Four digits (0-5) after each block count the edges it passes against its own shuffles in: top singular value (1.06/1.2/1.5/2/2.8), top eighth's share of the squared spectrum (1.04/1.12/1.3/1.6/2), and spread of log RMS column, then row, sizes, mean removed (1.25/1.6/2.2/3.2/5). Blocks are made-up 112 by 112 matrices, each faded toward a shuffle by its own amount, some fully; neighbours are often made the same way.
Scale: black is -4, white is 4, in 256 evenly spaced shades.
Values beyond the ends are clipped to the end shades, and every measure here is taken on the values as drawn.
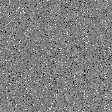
1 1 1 0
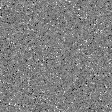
0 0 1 0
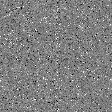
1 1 1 0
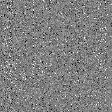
1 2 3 0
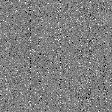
2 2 3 0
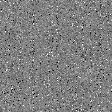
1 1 2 0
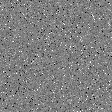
0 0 0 0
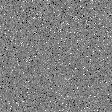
0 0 0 0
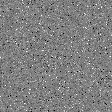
0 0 0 0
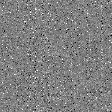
1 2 2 0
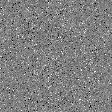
1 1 2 0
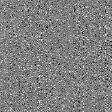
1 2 3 0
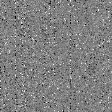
2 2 2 0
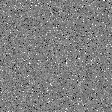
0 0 0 0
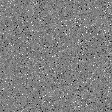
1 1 1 0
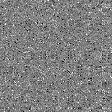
4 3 1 1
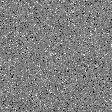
0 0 0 0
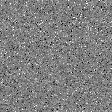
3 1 0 0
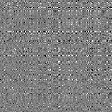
5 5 3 4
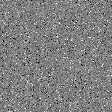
2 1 0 0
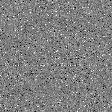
3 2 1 1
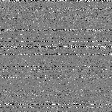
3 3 0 4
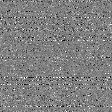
2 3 0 3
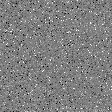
0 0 0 0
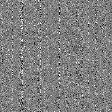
2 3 4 0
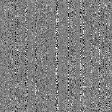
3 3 4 0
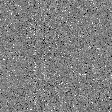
1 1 1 0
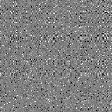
5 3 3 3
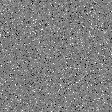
2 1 0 0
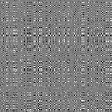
5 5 4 4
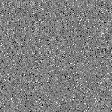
4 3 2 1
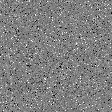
2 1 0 0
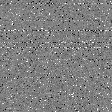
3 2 0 2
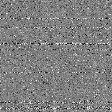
3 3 0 3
